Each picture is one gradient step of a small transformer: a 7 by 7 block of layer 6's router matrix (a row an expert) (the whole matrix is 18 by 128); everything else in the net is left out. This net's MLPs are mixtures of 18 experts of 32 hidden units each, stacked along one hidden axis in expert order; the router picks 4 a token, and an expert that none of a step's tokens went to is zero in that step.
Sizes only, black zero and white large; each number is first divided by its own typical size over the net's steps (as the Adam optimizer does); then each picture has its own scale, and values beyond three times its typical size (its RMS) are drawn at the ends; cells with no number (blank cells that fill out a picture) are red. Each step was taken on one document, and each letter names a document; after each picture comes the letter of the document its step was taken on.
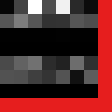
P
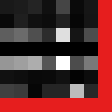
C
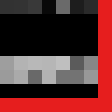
P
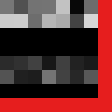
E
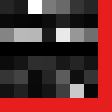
C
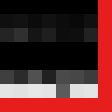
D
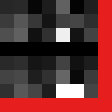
C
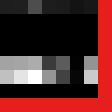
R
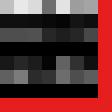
P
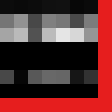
D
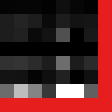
C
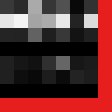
E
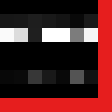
D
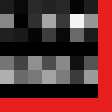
E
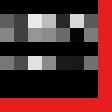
E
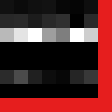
D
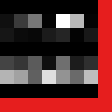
E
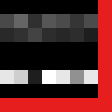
D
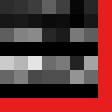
P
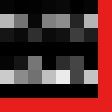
E
